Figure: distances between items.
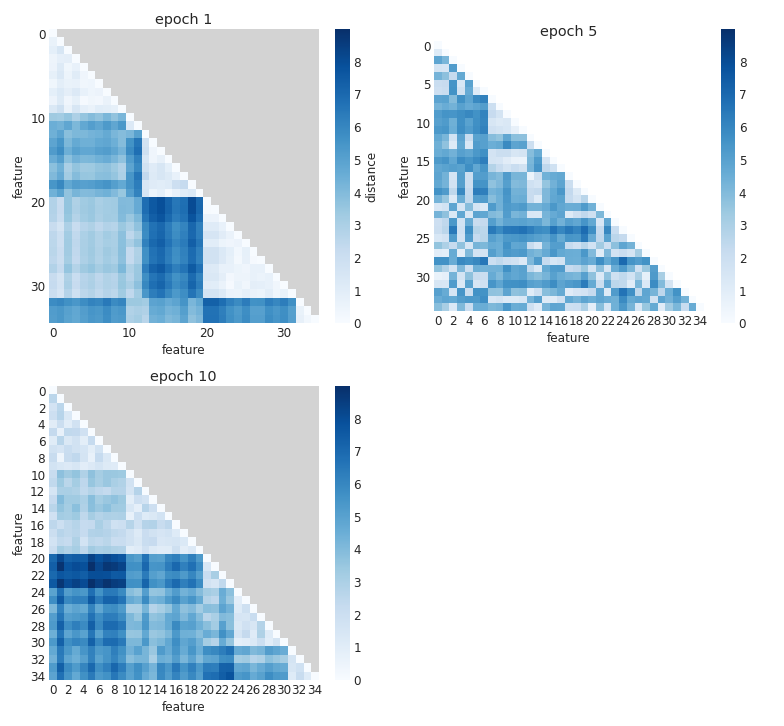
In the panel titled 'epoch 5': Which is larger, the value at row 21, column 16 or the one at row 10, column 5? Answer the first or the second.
the second
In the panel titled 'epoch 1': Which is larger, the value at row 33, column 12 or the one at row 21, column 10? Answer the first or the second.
the second
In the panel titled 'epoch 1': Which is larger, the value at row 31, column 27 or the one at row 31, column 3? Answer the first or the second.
the second
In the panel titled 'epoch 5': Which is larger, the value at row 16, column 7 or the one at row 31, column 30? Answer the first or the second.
the first
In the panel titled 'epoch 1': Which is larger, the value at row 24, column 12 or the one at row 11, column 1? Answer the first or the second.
the first
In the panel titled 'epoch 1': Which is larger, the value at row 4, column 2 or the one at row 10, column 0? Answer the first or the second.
the second
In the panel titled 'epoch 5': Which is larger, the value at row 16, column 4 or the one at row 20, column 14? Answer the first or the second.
the first
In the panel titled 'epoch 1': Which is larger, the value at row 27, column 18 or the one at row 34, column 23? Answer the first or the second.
the first
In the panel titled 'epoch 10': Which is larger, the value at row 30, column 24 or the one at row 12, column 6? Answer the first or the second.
the second
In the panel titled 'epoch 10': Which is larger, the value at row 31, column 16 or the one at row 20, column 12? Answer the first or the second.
the second
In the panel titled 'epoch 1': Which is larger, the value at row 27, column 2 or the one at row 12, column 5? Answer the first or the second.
the second
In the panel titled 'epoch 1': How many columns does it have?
35
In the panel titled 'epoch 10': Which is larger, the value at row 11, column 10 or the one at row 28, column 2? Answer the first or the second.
the second
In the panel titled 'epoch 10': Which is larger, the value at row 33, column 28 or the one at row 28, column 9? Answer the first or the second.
the second
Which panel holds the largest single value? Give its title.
epoch 10
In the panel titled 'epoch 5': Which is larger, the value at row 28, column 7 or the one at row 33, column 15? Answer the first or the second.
the first
